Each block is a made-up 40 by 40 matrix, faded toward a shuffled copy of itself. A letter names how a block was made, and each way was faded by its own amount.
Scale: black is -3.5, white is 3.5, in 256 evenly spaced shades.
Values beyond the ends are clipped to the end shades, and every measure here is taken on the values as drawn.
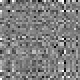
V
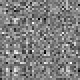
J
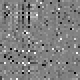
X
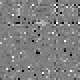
X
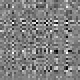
V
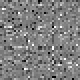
X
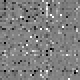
X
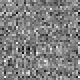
J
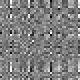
V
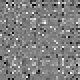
X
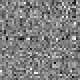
J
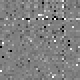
X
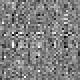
J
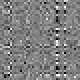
V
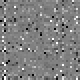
X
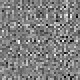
J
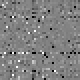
X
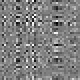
V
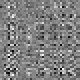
V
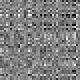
V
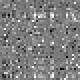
X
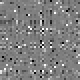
X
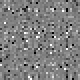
X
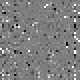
X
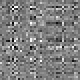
V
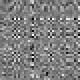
V
